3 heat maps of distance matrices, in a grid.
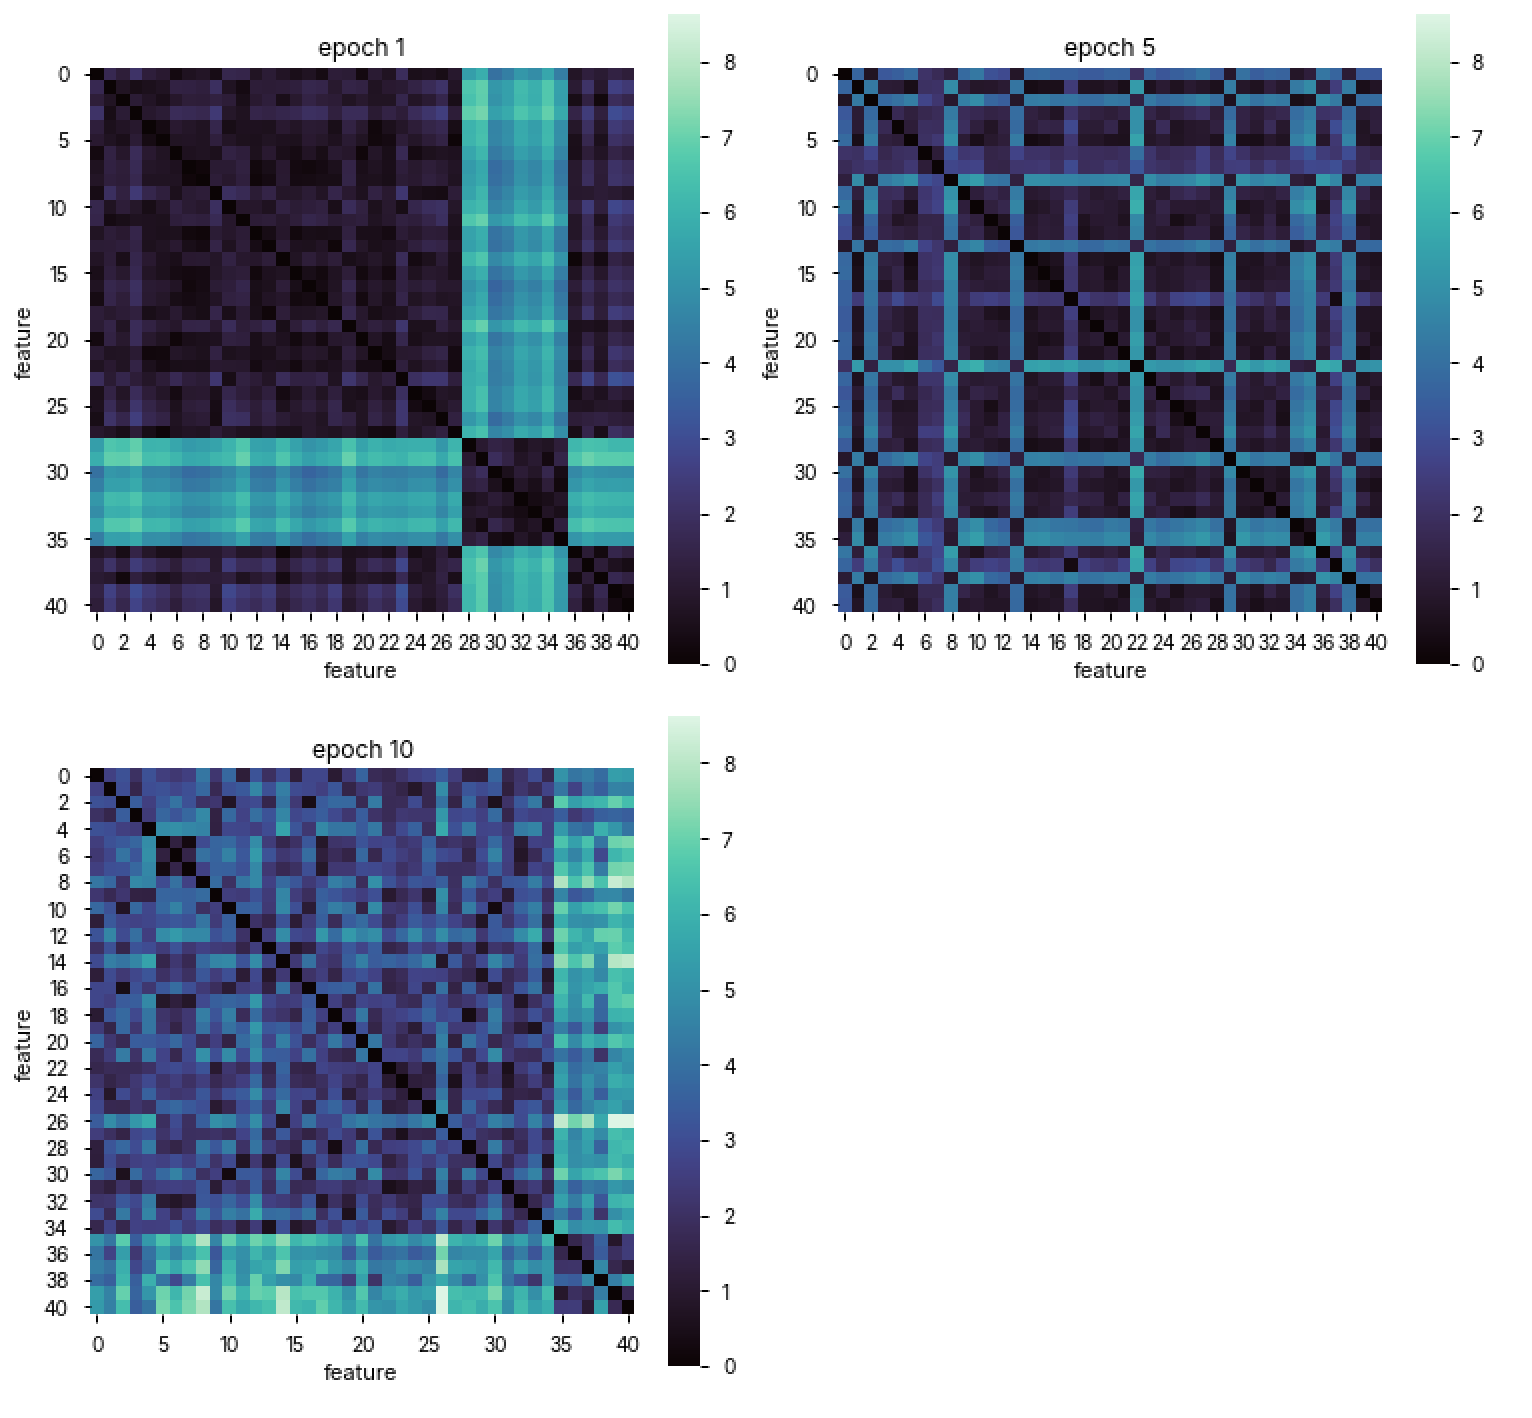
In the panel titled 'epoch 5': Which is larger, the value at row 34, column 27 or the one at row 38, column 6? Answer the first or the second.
the first
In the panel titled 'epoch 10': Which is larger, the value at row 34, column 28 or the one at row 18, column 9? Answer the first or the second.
the second
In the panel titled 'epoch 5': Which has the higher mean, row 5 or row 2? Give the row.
2
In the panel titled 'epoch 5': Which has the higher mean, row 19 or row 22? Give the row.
22
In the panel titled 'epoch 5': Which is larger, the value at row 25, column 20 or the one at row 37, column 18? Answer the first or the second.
the second
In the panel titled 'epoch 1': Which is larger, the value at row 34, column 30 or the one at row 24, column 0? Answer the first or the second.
the first
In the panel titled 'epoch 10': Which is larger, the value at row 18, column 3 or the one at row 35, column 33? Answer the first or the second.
the second
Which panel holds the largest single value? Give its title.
epoch 10
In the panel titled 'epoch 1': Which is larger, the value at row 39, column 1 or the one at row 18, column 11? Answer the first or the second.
the first
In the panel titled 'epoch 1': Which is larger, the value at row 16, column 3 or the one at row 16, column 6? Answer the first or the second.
the first
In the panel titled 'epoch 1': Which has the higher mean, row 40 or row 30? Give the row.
30
